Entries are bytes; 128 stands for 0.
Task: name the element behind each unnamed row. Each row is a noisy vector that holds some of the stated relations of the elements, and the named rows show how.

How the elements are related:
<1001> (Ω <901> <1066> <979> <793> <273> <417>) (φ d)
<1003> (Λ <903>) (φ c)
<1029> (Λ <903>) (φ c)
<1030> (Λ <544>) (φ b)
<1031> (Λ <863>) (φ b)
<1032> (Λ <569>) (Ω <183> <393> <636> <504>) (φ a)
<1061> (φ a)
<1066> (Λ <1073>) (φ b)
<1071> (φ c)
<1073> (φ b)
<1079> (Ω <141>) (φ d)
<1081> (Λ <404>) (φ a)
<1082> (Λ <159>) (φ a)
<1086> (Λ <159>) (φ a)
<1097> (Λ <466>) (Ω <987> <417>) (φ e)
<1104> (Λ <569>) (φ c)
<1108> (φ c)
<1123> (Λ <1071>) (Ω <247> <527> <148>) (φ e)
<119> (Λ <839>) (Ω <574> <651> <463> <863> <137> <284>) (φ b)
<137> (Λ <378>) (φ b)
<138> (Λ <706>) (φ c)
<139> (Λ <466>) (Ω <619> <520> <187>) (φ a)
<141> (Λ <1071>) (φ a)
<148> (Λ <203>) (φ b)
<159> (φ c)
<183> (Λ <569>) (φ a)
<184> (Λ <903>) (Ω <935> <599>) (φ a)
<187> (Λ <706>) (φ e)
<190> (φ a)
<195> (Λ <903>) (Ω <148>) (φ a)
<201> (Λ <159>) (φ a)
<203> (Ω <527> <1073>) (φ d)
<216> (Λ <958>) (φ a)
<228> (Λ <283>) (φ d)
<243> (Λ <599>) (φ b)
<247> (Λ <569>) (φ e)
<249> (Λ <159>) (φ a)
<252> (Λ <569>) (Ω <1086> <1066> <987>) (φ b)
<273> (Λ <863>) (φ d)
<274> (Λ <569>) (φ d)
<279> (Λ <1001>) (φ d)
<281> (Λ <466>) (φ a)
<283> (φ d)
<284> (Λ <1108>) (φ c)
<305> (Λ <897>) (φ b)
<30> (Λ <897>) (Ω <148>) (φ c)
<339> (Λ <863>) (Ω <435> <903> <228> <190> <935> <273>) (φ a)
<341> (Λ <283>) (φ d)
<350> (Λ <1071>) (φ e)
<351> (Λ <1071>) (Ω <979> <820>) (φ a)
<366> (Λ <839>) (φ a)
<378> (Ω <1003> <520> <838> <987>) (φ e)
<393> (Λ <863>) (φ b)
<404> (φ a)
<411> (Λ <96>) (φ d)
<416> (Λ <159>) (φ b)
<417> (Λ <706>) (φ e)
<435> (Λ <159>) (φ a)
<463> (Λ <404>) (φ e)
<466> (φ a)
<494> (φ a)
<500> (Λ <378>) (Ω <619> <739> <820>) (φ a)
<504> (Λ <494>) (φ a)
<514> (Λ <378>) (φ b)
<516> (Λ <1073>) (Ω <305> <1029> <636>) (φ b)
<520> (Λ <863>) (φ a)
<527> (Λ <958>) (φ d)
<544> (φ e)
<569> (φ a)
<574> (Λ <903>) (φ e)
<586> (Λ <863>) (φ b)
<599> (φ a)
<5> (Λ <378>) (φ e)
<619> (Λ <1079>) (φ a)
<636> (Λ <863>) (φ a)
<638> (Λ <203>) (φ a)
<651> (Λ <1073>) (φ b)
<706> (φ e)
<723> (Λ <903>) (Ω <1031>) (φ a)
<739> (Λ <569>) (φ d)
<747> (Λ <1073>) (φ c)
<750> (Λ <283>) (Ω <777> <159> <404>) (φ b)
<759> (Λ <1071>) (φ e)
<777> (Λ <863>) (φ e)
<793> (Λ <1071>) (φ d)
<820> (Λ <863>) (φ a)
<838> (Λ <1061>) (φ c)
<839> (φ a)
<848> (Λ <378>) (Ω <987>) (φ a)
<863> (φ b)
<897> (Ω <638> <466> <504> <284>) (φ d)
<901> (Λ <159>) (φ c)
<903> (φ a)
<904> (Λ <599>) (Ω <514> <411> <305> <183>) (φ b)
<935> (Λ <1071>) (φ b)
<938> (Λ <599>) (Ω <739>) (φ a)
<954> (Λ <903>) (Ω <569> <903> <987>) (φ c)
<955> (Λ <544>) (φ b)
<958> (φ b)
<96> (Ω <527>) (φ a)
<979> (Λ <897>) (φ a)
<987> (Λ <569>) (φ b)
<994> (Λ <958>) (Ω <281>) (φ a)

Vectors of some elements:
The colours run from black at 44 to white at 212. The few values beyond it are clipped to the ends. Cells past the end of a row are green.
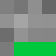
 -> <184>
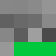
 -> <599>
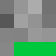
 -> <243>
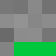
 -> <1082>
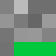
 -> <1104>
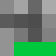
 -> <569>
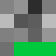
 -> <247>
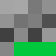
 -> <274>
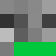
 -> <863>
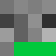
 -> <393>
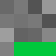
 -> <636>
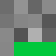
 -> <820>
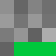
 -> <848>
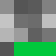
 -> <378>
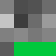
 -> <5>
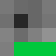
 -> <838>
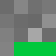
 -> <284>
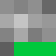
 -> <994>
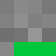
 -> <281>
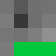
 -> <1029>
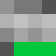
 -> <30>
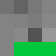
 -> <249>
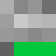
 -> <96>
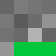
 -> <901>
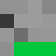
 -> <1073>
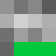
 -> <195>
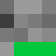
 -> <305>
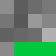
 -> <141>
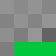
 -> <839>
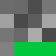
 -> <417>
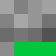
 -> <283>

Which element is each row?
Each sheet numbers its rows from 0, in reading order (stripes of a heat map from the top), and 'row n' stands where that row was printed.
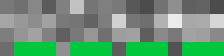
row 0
<954>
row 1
<183>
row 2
<1097>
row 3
<1123>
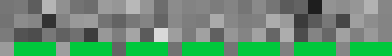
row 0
<273>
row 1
<527>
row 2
<252>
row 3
<1108>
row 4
<1071>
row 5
<777>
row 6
<958>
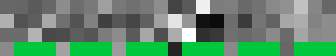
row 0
<574>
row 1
<228>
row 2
<159>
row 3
<723>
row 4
<979>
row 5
<1032>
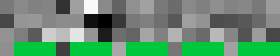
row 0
<148>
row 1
<1031>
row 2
<935>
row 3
<586>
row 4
<404>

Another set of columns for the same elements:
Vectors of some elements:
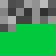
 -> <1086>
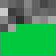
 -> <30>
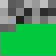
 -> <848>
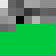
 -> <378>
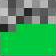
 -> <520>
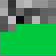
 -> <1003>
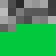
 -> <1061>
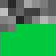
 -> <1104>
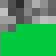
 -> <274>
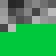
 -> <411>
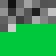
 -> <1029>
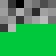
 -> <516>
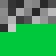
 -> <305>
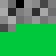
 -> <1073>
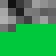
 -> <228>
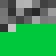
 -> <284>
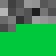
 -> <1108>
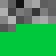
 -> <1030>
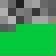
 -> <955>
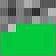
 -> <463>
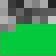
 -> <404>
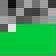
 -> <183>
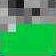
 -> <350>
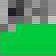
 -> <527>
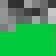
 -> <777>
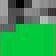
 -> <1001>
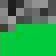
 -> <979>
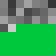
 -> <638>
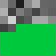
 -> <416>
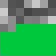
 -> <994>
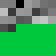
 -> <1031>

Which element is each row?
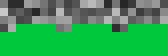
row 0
<1071>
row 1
<281>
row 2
<820>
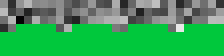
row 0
<838>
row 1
<897>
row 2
<569>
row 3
<1032>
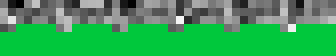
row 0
<935>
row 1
<141>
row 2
<793>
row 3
<987>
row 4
<750>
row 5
<1123>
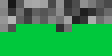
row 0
<903>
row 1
<159>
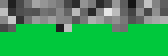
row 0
<739>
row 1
<393>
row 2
<1079>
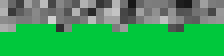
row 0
<195>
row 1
<863>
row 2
<203>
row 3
<273>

